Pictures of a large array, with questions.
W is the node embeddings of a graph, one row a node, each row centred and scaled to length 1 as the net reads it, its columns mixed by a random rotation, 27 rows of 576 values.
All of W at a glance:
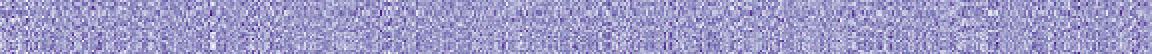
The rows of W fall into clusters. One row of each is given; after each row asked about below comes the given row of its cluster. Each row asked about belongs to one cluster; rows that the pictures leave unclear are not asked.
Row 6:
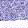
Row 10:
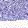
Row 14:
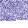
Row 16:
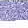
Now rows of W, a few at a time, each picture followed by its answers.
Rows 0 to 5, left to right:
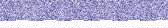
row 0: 14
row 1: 16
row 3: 14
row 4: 14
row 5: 6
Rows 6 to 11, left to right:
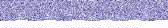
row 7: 6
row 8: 14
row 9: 10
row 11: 16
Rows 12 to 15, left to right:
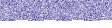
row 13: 14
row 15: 6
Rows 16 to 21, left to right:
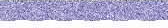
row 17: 16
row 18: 16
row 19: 14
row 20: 10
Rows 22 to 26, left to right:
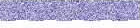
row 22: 16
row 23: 16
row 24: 16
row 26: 14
